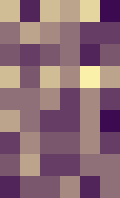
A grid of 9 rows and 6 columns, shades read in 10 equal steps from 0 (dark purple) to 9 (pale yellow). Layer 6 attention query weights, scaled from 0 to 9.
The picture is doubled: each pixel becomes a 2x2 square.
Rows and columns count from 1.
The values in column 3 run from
2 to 7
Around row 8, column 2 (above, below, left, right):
5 3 3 2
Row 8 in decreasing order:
6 4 4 3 2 2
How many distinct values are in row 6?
5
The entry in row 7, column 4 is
3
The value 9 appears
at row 4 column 5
